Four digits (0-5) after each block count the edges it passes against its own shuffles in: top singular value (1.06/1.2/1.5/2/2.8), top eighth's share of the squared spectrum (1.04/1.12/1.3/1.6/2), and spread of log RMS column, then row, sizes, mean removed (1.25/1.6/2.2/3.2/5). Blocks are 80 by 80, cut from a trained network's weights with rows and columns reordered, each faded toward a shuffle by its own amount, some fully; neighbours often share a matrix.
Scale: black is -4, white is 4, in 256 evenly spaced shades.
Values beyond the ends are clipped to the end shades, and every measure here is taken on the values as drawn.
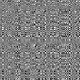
5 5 3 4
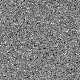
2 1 0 0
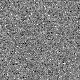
2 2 0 0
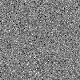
2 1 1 0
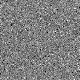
3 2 1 0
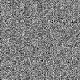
4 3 1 1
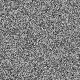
0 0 0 0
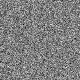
0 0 0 0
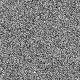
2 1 0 0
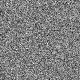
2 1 0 0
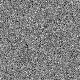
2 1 0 0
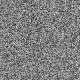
0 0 0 0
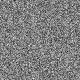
0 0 0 0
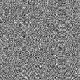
4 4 1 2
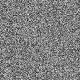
2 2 0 0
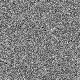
2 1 0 0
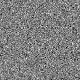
3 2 0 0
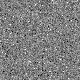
1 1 0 0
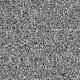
3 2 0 1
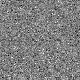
3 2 0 1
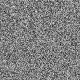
2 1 0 0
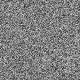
2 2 0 0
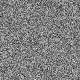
2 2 0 0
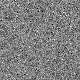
0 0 0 0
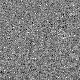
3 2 0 1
